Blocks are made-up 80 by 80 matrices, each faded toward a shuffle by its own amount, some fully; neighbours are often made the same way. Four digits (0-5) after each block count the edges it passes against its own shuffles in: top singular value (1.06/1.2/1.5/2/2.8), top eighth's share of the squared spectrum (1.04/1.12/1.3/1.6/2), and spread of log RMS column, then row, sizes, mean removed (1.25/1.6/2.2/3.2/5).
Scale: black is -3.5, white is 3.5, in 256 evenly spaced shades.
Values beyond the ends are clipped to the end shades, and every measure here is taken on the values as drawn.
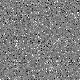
3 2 0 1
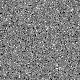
0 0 0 0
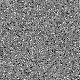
2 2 0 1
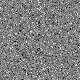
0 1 0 0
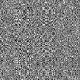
4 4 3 2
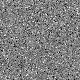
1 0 0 0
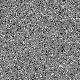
1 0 0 0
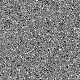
1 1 0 0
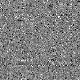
3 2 1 1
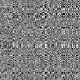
5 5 3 3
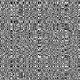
5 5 3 3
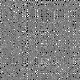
4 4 2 2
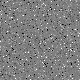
1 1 0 0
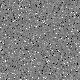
0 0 0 0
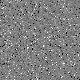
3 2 0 0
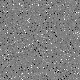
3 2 0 0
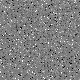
0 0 0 0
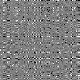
5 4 3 3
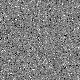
1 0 0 0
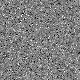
0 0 0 0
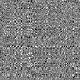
4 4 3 3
